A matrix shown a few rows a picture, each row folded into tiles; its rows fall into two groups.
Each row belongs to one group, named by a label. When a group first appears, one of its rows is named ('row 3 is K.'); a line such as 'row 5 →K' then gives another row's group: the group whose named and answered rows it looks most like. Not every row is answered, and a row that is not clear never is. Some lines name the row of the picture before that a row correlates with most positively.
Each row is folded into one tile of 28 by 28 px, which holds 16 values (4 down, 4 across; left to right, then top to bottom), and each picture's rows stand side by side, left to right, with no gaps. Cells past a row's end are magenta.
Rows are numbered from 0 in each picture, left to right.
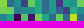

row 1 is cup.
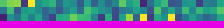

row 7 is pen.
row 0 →cup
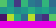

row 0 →cup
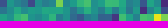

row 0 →pen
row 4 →cup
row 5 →pen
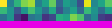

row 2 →pen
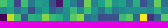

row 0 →cup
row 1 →pen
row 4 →cup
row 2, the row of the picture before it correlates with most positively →2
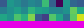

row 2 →pen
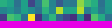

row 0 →cup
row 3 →cup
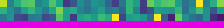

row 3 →pen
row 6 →cup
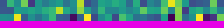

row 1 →pen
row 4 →cup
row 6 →cup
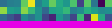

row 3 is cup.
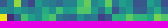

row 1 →pen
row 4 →pen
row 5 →pen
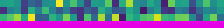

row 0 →pen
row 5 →pen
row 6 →pen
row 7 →cup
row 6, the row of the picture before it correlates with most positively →4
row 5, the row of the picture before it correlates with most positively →4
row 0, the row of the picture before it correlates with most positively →4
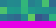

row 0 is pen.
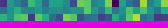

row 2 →cup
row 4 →pen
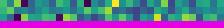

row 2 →cup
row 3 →pen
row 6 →pen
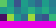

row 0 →cup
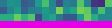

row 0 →pen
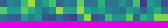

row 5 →pen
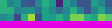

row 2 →pen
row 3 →pen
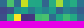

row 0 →cup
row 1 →cup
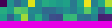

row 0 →pen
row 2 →cup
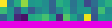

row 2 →cup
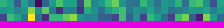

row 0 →cup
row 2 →pen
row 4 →cup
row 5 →cup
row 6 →cup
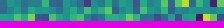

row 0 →pen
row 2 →pen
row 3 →pen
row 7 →cup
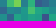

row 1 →cup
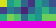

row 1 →pen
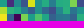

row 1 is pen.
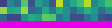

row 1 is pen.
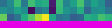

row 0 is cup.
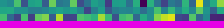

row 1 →cup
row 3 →pen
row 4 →cup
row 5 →pen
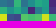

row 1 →pen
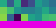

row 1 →pen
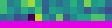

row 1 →cup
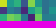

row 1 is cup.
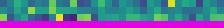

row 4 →pen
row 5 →pen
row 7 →pen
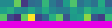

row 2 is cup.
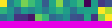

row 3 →pen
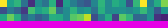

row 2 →pen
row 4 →cup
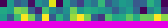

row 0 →pen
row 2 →pen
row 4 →pen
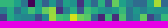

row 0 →cup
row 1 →pen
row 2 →pen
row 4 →cup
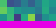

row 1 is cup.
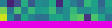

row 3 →cup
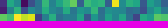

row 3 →cup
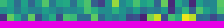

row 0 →cup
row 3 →cup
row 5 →cup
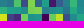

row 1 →cup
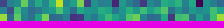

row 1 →cup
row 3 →pen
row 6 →cup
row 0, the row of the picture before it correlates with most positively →2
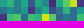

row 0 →cup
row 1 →pen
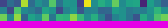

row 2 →pen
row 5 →pen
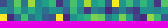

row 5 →cup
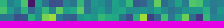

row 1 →pen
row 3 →pen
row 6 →cup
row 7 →cup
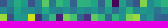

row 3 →cup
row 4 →pen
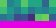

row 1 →cup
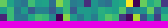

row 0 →cup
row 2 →cup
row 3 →pen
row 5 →cup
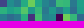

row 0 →pen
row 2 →cup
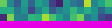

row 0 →cup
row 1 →pen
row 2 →pen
